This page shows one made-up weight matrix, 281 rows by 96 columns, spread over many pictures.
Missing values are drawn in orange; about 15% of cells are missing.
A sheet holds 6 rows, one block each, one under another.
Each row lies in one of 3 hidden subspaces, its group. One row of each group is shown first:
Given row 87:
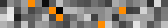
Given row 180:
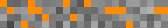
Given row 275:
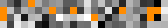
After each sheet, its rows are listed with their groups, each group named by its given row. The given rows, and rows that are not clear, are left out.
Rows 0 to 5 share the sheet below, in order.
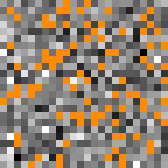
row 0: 275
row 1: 275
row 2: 275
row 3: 275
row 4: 275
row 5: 87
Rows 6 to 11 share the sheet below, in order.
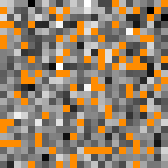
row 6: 180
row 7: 180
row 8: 87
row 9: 180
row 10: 180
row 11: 275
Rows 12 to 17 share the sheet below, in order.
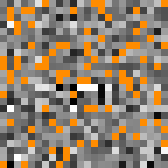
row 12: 275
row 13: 275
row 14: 275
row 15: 275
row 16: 275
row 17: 87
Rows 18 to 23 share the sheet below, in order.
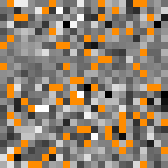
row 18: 180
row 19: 180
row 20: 180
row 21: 275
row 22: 180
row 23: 87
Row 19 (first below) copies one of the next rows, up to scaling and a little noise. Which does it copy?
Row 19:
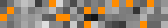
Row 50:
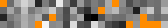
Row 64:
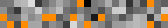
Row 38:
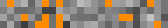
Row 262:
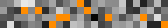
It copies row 50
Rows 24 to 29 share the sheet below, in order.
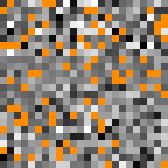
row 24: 275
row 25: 275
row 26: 87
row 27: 275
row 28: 275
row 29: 87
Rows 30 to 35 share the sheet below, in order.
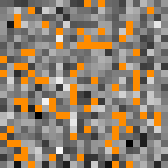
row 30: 180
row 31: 87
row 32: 87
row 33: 275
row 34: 275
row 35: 180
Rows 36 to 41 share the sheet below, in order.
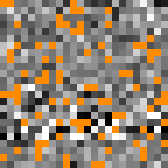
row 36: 87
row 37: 87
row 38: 180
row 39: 180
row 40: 275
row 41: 180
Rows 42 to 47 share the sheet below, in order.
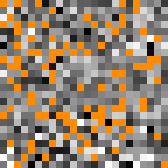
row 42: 87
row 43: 180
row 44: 180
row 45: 180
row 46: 275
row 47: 87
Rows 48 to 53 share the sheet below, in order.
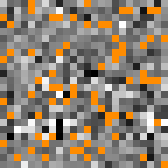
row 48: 87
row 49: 275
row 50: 180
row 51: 87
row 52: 87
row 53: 87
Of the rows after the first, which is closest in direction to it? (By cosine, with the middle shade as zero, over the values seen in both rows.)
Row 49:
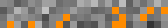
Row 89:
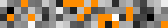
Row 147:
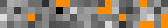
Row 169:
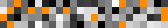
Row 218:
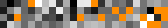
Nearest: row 218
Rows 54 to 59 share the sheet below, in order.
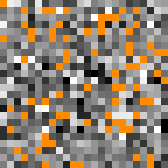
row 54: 180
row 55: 275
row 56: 180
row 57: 275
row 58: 275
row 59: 180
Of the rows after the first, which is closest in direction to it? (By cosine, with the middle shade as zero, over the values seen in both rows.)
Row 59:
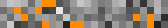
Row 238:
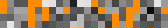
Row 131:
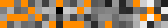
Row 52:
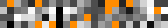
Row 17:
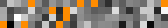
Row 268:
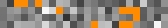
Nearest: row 238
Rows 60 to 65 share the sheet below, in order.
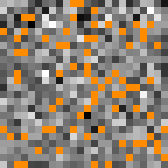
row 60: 275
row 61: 275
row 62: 275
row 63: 87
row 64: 180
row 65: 275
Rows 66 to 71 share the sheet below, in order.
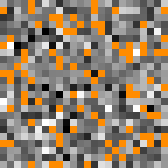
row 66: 87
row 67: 87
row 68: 180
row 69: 87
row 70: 180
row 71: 180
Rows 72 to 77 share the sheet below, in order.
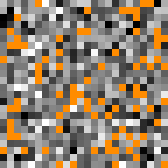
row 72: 87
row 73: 180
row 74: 87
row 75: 180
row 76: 180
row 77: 87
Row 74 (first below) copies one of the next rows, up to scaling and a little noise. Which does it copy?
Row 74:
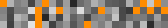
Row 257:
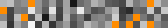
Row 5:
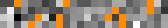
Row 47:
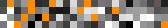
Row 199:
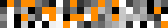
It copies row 257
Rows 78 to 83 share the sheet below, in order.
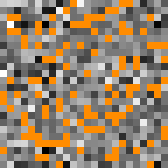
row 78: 180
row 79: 180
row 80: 87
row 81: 275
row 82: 87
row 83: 180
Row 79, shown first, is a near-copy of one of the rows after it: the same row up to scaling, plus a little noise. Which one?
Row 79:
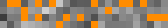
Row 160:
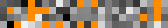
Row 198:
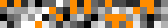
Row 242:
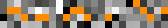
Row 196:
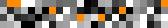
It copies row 198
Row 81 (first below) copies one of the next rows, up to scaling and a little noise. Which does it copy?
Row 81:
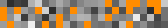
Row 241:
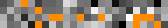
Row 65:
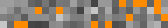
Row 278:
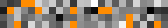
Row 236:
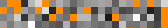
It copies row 236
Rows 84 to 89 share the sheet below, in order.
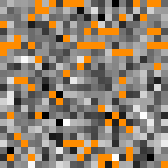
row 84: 275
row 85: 87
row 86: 180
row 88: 87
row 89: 87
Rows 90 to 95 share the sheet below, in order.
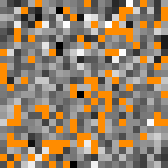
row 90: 180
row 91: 275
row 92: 275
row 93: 275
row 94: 275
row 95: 180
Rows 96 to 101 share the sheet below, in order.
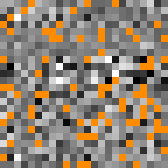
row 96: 87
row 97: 87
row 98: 87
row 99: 87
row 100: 87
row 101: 87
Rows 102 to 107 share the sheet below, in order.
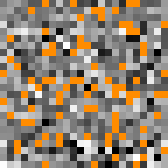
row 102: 275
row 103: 180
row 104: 180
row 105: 180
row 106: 180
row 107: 275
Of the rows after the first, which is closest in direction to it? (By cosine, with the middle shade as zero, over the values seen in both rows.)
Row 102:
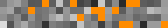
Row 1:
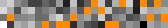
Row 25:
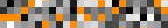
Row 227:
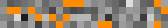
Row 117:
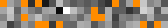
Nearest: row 1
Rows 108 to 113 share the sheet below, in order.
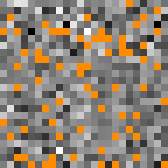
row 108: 180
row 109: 180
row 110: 180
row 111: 180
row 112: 180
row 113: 180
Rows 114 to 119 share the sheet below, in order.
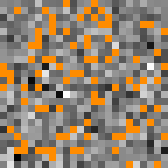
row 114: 87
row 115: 87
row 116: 275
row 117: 87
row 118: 180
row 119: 87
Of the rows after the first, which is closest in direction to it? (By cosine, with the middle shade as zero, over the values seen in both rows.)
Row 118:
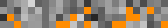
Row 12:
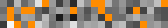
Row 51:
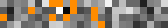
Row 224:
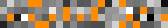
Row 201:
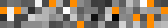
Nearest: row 224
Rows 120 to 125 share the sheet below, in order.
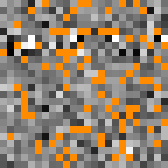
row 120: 180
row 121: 87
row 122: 180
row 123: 180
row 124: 275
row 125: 275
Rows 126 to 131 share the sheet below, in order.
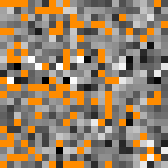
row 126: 87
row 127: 275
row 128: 180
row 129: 275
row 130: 275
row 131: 87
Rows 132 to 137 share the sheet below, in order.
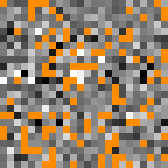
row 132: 180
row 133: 275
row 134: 275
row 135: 180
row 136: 180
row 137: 87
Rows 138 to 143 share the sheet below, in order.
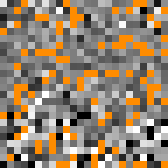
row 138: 87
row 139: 87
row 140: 275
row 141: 180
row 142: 180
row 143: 275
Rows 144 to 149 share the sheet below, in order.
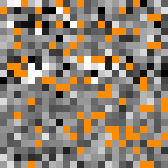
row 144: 180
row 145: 87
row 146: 180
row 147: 87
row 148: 180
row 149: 87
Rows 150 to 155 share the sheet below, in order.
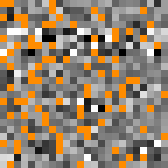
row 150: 87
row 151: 180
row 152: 87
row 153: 180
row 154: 180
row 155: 87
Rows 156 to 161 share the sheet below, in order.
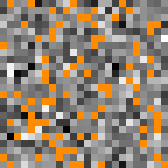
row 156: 275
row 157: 180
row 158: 87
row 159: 275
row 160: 180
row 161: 180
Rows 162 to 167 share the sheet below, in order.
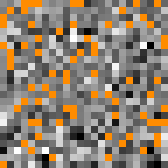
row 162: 180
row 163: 275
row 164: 87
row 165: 275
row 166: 275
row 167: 275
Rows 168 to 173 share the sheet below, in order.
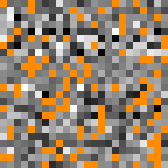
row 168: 87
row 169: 275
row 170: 275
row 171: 180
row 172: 275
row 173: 87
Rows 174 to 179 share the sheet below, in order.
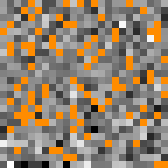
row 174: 275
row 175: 275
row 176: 180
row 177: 275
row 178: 180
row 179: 180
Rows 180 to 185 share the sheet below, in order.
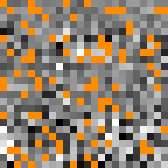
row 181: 275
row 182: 87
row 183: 180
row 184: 87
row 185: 275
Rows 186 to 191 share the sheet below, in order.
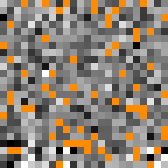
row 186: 87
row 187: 275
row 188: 275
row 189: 275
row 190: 180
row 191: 180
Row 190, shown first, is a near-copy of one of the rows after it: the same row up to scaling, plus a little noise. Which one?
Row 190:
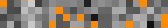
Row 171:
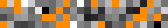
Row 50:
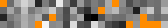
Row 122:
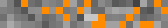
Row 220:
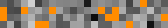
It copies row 220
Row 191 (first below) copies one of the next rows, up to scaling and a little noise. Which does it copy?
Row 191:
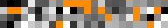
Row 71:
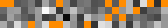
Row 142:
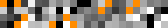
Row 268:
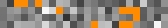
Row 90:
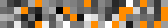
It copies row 142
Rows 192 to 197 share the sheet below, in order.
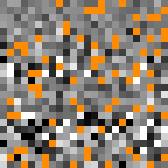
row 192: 275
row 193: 180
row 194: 87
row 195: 87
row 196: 180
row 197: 87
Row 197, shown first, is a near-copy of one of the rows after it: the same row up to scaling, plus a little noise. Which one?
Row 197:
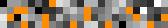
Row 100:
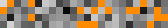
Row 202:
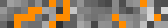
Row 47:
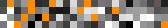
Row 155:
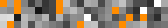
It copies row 155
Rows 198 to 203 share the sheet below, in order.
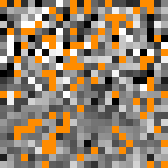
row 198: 180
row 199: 87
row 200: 87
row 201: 87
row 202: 87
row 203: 180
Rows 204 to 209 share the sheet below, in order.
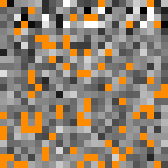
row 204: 275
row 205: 275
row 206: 180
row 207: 87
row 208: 275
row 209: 87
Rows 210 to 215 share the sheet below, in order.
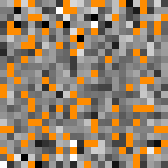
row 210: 180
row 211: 87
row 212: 275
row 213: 87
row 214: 275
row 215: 275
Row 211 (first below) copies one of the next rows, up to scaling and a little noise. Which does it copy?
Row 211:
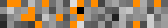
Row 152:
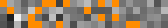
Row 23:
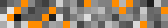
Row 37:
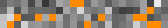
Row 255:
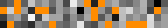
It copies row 255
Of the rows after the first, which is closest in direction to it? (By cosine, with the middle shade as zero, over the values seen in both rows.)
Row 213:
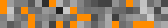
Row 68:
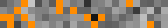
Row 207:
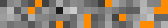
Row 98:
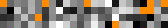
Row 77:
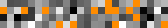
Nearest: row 207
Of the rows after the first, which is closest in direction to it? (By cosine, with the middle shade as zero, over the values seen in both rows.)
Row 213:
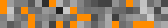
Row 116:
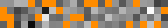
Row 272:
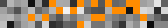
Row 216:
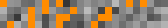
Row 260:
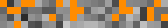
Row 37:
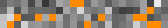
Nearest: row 272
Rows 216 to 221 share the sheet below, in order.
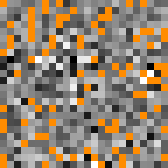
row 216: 275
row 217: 180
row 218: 275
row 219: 275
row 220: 180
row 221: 180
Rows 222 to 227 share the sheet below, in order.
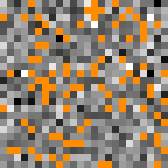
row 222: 275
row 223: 87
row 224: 275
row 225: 87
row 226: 87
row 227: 275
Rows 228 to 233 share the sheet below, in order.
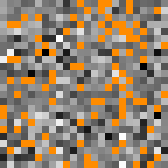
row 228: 275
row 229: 180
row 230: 87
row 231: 87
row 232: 87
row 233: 87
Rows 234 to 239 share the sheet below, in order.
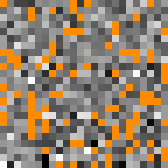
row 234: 180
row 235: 87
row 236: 275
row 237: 87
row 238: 275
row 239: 275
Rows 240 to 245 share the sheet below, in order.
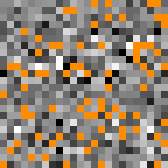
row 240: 180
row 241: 275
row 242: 180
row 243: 87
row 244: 87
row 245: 87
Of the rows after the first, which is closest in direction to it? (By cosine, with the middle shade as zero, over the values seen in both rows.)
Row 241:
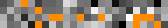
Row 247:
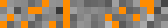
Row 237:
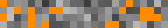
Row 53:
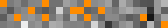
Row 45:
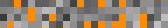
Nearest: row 247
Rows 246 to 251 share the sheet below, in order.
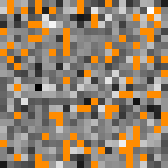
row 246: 275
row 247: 87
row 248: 180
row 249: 275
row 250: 275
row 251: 275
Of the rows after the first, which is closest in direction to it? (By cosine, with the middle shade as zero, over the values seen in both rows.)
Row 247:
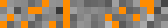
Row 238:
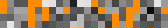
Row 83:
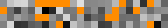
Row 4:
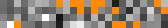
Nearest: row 83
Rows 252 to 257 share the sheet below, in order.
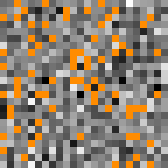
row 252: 180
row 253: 87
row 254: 275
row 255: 87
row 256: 87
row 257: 87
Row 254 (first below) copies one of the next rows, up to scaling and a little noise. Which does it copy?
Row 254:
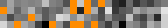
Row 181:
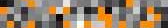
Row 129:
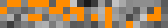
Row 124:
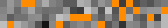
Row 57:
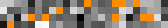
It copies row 124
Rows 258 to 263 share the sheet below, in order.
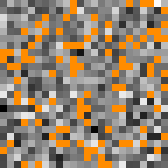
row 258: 87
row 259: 275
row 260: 275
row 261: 275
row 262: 180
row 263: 275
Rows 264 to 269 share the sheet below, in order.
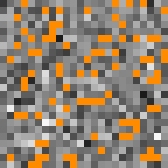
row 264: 87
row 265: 87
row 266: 275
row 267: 87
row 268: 180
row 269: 180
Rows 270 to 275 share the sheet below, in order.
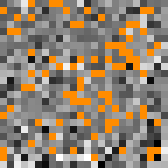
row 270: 180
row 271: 180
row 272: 87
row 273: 275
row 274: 275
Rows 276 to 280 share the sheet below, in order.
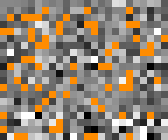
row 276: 275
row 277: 275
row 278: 275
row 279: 87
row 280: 180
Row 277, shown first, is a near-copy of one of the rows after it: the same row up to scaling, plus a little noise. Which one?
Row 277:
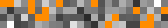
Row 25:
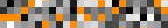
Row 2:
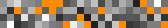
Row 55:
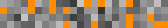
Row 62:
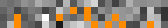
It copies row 2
